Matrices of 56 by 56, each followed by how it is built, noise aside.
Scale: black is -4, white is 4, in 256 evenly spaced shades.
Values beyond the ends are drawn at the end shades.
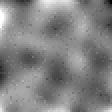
smooth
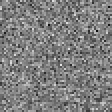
noise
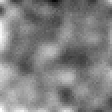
smooth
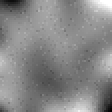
smooth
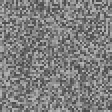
noise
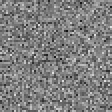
noise
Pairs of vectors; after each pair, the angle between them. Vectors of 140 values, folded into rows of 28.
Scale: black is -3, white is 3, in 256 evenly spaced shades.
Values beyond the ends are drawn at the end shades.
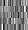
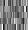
nearly parallel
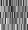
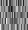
nearly parallel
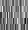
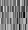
partly opposed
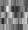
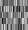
partly aligned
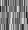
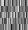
orthogonal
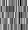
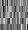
partly opposed
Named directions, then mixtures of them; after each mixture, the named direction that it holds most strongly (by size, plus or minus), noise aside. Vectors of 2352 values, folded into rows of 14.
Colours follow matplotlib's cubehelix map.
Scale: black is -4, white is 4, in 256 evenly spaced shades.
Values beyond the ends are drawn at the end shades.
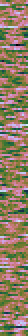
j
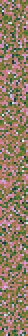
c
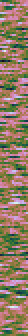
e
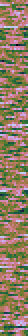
j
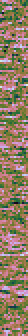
e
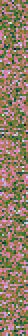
c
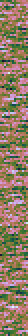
e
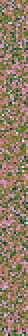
c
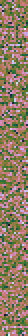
c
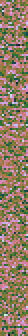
c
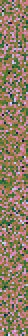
c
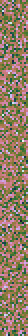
c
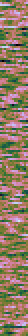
j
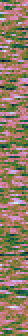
e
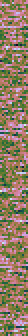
j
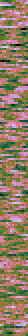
j
